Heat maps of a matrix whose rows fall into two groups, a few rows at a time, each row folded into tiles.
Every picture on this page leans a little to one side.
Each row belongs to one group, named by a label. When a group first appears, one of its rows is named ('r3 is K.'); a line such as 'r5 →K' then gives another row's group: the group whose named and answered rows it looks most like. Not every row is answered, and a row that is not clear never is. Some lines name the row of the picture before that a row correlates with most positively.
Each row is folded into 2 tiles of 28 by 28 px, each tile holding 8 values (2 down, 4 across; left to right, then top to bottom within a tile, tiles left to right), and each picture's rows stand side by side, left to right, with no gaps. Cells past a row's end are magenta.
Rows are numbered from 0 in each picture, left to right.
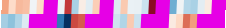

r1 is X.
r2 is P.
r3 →X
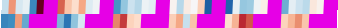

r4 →X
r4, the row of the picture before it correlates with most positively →3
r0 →P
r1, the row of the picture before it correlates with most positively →0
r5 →X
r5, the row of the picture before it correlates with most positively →3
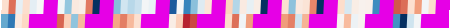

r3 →X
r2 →X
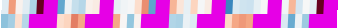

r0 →P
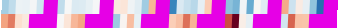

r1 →X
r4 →X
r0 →X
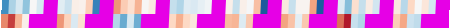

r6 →X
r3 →X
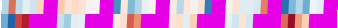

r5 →X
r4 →P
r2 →X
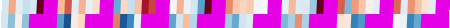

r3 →P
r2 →P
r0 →P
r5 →P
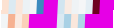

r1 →P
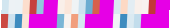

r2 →P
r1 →P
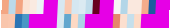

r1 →P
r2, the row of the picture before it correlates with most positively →0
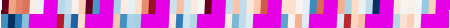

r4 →P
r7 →P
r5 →P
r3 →P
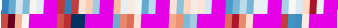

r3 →X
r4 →X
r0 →X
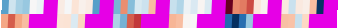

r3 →X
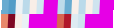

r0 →X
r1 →X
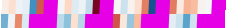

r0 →P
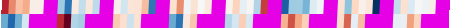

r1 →X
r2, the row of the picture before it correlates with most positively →2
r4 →P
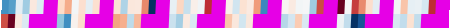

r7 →P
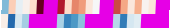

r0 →P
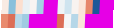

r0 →X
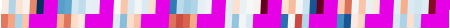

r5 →P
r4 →P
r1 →X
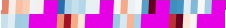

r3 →X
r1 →X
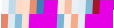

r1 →P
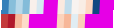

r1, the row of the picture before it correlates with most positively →0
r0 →X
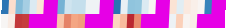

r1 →X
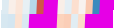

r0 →P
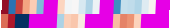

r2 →X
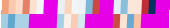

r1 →P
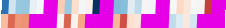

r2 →X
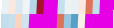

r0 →P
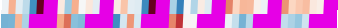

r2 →P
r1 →X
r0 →P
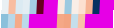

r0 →P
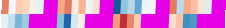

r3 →X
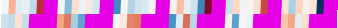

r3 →P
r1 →X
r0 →P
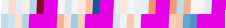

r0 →P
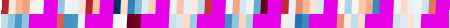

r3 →P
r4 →P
